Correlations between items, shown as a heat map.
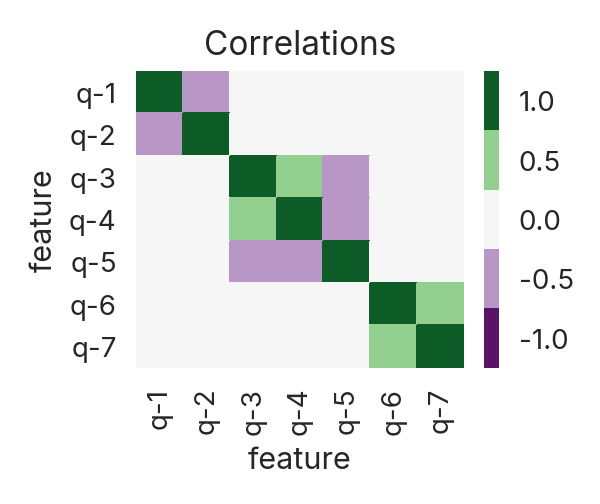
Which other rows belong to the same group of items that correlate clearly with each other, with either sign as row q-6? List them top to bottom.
q-7
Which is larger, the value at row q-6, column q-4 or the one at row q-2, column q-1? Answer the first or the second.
the first
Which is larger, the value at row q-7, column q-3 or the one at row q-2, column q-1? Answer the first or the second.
the first
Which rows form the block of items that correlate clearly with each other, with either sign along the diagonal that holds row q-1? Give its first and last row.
q-1 to q-2
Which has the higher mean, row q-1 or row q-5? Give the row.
q-1
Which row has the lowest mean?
q-5
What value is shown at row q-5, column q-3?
-0.5
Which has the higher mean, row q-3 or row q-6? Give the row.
q-6
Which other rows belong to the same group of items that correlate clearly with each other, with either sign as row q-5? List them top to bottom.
q-3, q-4
